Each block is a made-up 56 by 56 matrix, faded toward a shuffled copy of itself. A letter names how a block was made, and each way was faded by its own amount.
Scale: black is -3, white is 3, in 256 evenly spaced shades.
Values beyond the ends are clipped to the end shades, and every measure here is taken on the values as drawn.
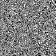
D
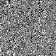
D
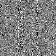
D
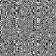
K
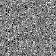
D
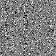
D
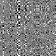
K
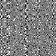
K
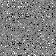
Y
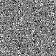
D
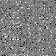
Y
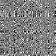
K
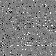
Y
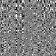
K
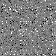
Y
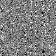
D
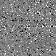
Y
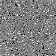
Y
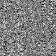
D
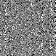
D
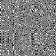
K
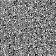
D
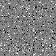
Y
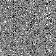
D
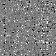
Y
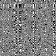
K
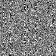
D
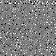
Y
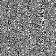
D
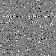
Y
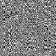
K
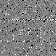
Y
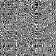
K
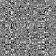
K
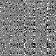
K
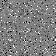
Y
